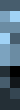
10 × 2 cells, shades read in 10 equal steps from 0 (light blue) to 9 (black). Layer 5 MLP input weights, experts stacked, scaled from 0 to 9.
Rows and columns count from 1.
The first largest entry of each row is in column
1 1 1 2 2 2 2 2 1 1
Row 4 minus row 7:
-7 -4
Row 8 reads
5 8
